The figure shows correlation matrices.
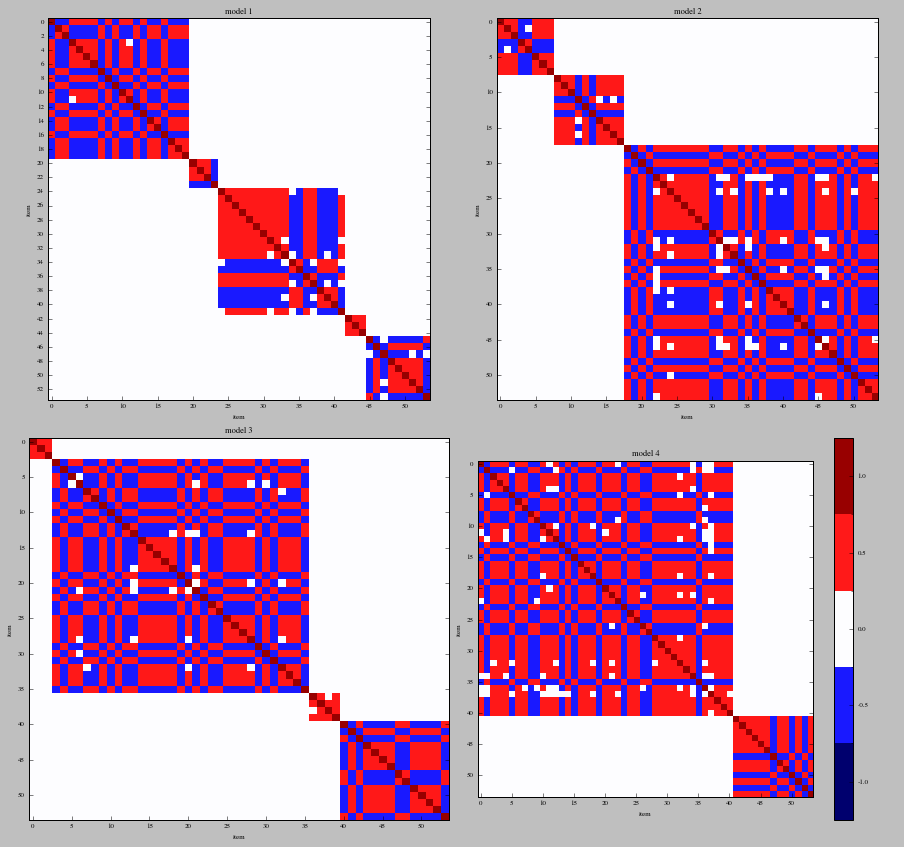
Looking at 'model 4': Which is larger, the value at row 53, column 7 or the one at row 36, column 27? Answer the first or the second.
the first
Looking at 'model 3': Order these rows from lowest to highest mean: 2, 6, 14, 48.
48, 2, 6, 14
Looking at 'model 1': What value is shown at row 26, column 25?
0.5
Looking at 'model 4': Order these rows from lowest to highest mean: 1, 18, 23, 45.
23, 1, 45, 18
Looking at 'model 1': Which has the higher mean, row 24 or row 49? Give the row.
24
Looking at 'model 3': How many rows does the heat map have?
54
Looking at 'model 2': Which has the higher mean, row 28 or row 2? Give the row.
28
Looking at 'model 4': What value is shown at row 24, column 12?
0.5
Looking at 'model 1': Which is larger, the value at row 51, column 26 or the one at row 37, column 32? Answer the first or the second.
the second
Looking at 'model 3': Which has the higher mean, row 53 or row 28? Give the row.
28
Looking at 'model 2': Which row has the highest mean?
24
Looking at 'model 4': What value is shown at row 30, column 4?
0.5
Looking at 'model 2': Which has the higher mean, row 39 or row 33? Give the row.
33
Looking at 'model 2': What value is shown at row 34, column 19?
0.5
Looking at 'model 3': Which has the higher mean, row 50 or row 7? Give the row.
50
